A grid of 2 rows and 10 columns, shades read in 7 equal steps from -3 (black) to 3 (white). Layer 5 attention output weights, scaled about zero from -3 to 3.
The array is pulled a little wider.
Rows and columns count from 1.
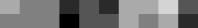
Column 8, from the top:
1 0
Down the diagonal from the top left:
1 0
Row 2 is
0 0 0 -3 -1 -1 1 0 1 -2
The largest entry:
2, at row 1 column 9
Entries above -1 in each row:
6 6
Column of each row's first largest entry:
9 7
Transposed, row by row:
1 0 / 0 0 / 0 0 / -2 -3 / -1 -1 / -2 -1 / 1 1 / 1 0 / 2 1 / -1 -2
